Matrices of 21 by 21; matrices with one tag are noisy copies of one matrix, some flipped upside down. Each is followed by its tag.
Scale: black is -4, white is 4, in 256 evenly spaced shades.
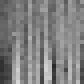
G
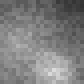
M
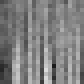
G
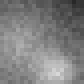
M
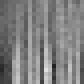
G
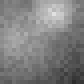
M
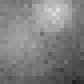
M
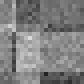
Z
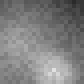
M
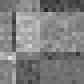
Z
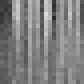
G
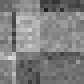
Z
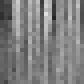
G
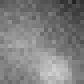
M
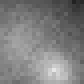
M
